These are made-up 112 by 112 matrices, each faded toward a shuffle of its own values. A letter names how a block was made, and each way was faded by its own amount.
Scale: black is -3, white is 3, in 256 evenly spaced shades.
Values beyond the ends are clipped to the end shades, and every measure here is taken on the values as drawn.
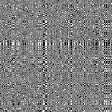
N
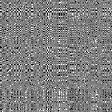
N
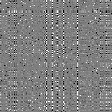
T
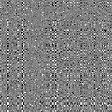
N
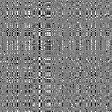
T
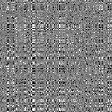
N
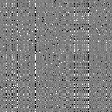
T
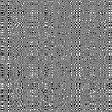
T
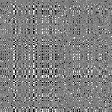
T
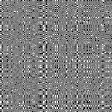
T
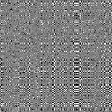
T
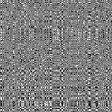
N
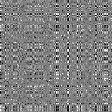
T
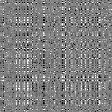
T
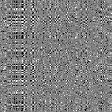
N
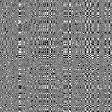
T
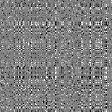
N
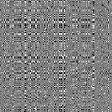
T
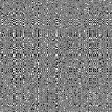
N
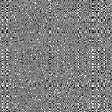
N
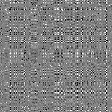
T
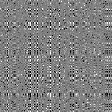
T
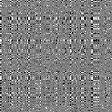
T
